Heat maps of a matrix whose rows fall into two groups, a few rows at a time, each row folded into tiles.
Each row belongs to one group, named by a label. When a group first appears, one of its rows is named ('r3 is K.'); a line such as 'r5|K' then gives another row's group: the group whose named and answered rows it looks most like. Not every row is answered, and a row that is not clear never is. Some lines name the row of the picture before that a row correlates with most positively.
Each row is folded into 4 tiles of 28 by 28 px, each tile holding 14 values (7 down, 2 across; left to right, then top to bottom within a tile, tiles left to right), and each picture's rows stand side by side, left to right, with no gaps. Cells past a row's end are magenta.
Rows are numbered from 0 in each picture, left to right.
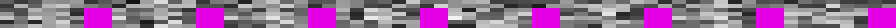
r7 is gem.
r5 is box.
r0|box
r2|box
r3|box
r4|gem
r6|box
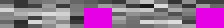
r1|gem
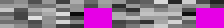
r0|box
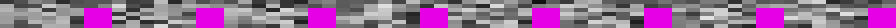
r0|gem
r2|gem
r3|box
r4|gem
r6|box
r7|gem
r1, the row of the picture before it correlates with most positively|0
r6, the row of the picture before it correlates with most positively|0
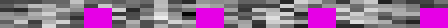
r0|box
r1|box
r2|box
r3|gem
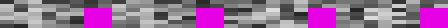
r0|gem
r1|gem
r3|box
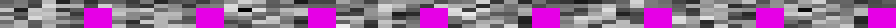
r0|box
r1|gem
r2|gem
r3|box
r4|gem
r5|box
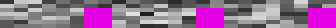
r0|gem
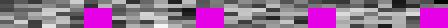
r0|box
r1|box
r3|gem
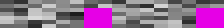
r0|box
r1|gem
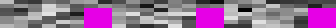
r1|gem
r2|gem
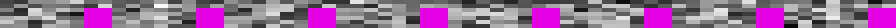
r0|box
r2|box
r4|gem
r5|gem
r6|box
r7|box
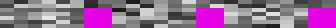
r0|box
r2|gem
